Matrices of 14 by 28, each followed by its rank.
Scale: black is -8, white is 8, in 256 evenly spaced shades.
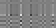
one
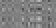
two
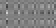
one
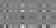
one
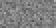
full rank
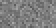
full rank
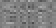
two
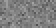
full rank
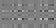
one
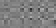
two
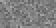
full rank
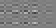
one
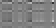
one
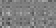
two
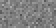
full rank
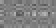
two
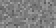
full rank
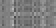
two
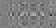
two
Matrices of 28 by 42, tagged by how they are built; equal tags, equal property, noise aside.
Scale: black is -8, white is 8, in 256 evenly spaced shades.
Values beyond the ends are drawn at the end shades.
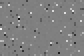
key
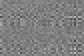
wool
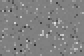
key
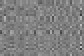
wool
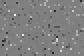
key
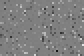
key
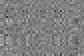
wool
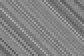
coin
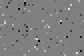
key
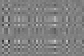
wool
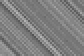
coin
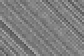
coin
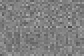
wool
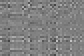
wool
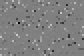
key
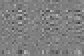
wool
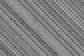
coin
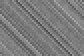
coin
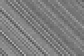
coin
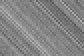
coin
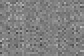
wool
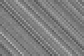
coin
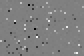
key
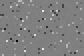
key
